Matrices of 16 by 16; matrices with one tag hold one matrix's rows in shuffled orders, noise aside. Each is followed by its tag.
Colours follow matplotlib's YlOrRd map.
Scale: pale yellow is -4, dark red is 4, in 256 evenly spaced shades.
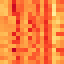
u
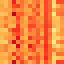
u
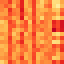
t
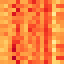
u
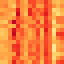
u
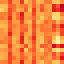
t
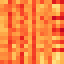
t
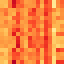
u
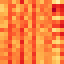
t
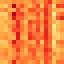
u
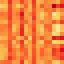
t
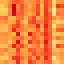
u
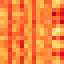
t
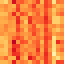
u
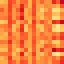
t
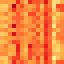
u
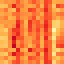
u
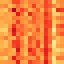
u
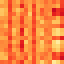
t
